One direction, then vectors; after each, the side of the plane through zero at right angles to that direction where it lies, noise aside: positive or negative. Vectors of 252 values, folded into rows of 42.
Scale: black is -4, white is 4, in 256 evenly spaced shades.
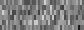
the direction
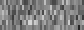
positive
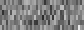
negative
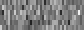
negative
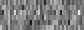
negative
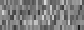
positive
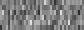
positive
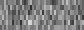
positive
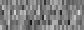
negative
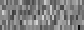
positive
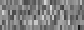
positive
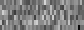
positive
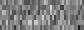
positive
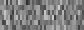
positive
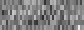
negative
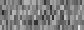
negative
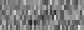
negative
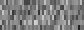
positive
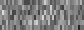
positive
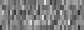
positive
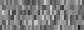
positive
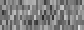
negative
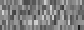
positive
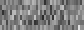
negative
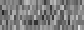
negative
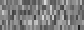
positive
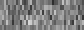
positive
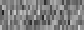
negative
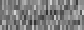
negative
